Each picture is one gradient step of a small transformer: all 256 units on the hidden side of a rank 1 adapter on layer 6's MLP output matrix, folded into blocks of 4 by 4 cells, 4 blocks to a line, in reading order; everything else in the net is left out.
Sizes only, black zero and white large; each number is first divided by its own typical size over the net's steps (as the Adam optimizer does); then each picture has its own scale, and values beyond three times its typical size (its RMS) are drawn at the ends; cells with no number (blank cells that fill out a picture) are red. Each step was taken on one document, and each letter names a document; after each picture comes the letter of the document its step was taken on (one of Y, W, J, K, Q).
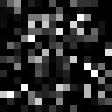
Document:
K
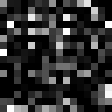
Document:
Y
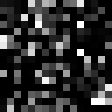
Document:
Y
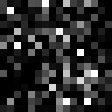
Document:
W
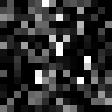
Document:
W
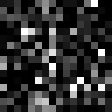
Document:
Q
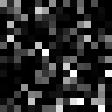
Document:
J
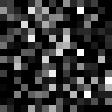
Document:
Q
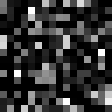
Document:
Y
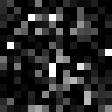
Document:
W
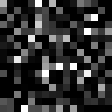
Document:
Y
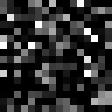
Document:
Y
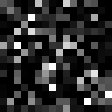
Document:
W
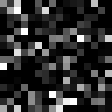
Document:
J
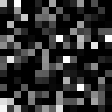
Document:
J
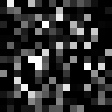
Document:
K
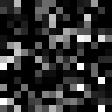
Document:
J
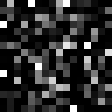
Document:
K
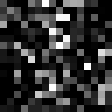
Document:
W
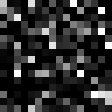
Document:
Y
